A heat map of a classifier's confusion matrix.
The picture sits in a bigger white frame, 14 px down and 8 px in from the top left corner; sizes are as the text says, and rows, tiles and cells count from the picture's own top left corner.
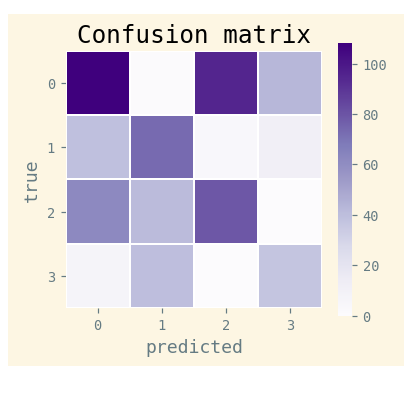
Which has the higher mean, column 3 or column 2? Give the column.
2
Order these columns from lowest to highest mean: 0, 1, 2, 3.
3, 1, 2, 0
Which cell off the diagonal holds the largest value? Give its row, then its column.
0, 2
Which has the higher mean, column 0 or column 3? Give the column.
0
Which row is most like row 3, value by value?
1
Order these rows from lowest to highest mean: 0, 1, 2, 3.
3, 1, 2, 0
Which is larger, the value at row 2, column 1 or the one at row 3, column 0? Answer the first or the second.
the first
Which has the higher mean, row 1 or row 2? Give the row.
2
